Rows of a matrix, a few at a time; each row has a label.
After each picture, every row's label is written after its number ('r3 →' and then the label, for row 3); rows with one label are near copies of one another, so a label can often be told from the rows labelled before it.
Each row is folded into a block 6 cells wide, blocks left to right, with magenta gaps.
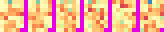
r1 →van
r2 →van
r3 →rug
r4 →rug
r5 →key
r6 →van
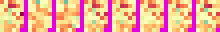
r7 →key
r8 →van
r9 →van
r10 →key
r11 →key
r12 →key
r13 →key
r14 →key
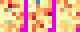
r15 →key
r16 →van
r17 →key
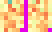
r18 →van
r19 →rug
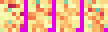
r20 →key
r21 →van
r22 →van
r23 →rug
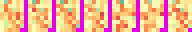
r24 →rug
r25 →rug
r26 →rug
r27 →rug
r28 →van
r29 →van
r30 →rug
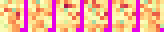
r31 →rug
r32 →van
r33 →key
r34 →key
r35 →key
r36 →rug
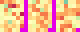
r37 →key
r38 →rug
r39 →van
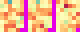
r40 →van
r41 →van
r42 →key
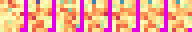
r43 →key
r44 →van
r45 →rug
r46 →van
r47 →van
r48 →van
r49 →van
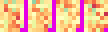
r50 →rug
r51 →rug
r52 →key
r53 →key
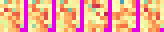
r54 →rug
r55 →rug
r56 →rug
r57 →key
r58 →van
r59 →rug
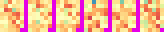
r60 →rug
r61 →key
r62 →key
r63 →van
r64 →van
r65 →rug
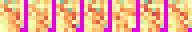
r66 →rug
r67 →rug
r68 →rug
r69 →rug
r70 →van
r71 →rug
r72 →rug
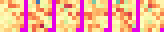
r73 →key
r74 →van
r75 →key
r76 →van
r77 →rug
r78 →key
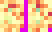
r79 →key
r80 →key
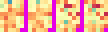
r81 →van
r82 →van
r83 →key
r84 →key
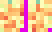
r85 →van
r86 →van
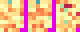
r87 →van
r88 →van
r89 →key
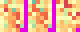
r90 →rug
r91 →rug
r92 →key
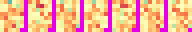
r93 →van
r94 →key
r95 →rug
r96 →van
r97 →key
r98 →rug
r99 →rug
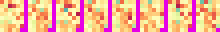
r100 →key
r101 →rug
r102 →key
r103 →rug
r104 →rug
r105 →van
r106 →key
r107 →rug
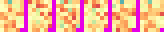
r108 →van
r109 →key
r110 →rug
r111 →key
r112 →van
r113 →van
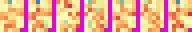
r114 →van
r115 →van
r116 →key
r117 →rug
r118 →van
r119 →rug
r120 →van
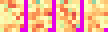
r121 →key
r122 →van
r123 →rug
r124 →van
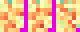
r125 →van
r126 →van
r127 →rug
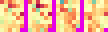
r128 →key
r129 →key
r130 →rug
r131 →van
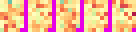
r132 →van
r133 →key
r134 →rug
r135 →key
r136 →key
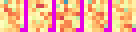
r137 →rug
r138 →key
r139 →van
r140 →rug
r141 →rug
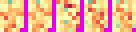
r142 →van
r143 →van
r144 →key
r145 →rug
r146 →rug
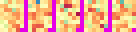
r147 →rug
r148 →van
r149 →key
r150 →rug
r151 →van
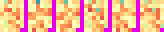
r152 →rug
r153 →van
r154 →van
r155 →rug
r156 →van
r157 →rug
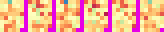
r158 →van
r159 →key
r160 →van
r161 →key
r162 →key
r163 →van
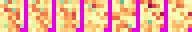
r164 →rug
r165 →rug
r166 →rug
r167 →key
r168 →van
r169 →key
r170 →key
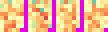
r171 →van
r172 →rug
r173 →rug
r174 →van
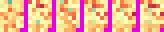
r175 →van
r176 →key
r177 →rug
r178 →key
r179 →key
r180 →key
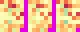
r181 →key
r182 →key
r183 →key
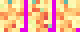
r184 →van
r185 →rug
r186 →van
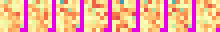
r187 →rug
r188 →rug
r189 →rug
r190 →key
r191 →van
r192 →rug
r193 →rug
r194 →key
